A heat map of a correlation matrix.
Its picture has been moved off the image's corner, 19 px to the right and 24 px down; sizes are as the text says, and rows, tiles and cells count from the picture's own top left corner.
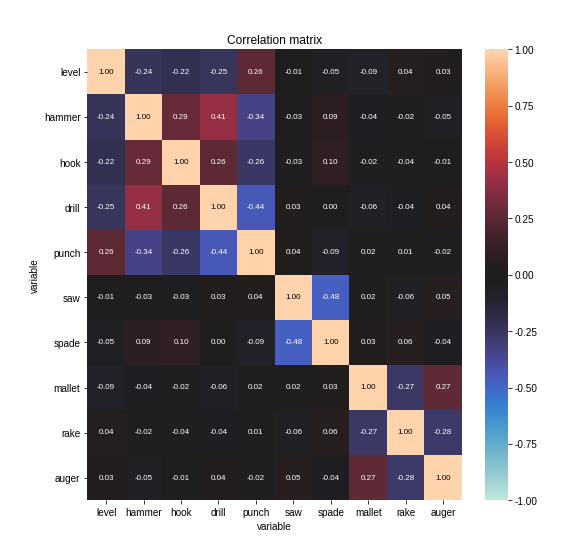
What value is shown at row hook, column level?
-0.22
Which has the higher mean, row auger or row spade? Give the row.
auger
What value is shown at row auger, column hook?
-0.01
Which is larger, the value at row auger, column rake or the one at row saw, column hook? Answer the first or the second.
the second
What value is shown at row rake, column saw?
-0.06
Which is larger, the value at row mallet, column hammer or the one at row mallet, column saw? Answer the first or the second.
the second
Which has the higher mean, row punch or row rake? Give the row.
rake
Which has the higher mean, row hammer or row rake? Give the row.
hammer
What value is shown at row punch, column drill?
-0.44
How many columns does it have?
10
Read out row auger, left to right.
0.03 -0.05 -0.01 0.04 -0.02 0.05 -0.04 0.27 -0.28 1.00
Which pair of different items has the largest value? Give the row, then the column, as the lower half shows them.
drill, hammer
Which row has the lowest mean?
punch
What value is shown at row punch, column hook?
-0.26
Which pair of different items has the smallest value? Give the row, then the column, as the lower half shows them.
spade, saw
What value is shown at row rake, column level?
0.04
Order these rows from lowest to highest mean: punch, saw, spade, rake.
punch, rake, saw, spade
